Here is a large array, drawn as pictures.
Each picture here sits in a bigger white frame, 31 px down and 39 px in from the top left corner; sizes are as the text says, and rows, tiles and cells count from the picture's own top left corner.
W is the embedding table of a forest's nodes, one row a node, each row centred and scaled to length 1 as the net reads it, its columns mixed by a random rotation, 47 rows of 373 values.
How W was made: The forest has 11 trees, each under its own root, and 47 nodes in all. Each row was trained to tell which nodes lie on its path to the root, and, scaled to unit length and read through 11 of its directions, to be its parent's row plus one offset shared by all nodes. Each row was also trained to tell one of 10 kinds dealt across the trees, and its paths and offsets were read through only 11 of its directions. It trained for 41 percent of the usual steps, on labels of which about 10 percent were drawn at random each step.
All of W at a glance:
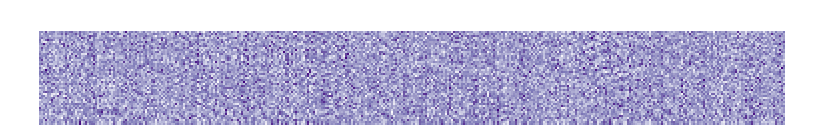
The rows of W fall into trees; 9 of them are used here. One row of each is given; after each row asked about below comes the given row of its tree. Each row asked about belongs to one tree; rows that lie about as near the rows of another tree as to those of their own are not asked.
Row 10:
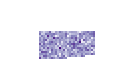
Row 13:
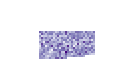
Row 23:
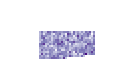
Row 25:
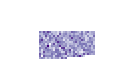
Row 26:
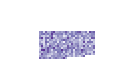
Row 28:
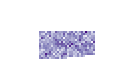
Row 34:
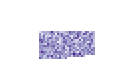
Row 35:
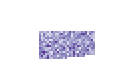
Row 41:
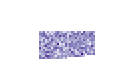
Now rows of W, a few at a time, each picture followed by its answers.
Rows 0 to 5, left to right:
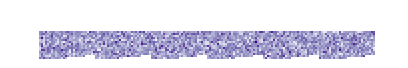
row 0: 26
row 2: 35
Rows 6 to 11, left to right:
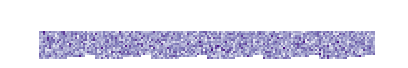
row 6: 41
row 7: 28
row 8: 26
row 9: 35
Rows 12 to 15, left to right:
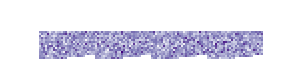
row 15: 35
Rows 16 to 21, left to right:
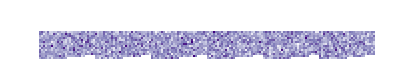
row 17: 28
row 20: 23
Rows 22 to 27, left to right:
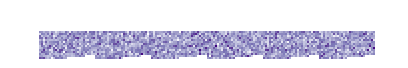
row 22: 35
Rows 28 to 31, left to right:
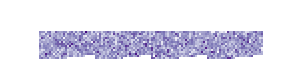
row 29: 34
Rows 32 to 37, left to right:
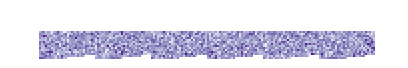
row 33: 13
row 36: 28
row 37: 23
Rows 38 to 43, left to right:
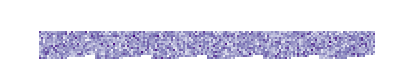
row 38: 28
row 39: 13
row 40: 26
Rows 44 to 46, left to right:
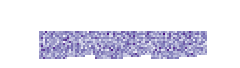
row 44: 26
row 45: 34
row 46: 34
